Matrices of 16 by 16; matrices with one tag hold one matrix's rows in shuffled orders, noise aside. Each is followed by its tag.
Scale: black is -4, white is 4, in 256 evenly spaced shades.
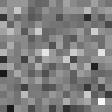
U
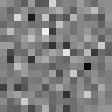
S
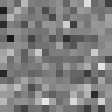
U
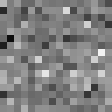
U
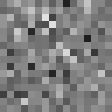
S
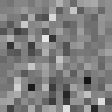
S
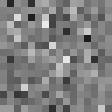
S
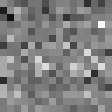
U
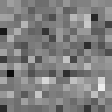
U
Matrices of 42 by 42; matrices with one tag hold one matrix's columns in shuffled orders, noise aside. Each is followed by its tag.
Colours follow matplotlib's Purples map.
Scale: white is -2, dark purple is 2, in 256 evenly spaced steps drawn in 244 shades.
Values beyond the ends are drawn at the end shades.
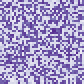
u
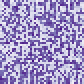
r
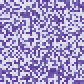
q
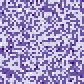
q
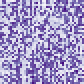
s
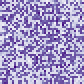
u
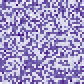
q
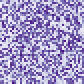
u
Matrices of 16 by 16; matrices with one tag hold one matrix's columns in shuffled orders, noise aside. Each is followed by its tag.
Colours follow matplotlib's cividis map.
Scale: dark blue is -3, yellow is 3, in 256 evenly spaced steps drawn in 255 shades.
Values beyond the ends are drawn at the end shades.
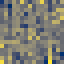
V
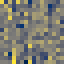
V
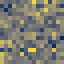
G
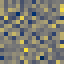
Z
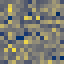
Z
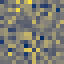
G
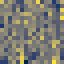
V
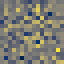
Z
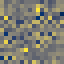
Z
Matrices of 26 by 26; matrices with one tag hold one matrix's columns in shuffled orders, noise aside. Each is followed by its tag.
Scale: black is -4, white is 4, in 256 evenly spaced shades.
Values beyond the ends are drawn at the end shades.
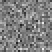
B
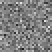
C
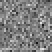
B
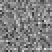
B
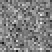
B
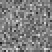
B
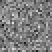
B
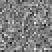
B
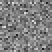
C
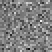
C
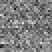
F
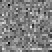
B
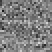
F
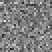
C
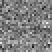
F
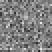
B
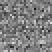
F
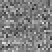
F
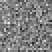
B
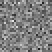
C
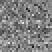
F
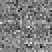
F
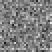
B
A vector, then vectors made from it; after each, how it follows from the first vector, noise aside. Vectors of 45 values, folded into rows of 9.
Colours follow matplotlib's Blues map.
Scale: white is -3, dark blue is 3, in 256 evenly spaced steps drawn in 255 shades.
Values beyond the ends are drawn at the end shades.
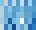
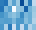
reversed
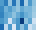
negated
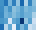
negated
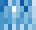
reversed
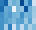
reversed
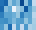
reversed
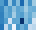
negated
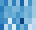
negated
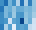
negated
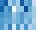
reversed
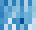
negated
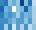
reversed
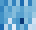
negated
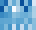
reversed
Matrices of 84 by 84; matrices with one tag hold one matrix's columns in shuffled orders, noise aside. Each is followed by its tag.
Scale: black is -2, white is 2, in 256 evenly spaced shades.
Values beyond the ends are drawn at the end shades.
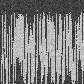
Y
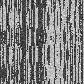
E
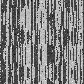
E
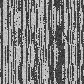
E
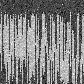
Y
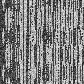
E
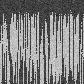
Y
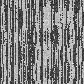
E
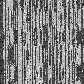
E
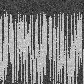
Y
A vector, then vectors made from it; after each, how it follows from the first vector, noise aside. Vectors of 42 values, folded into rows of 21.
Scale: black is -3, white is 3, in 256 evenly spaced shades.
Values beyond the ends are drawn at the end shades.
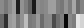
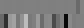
partly zeroed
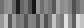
sign-scrambled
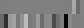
partly zeroed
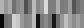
wrapped around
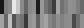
wrapped around
